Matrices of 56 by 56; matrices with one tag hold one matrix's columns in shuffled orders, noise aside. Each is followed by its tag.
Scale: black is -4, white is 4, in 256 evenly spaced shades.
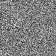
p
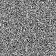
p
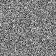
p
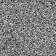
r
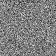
r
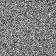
r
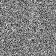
p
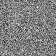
p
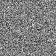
p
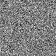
p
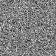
p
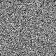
r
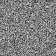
r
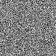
p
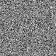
p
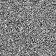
p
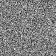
r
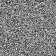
r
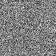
p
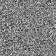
p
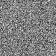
p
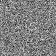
p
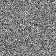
p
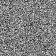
p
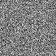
p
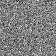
p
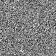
p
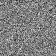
r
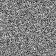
r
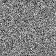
r
